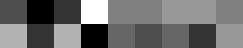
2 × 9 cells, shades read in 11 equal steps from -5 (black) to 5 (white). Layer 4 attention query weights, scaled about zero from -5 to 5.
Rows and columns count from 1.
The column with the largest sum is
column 9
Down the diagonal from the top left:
-2 -3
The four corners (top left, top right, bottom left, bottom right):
-2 0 2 1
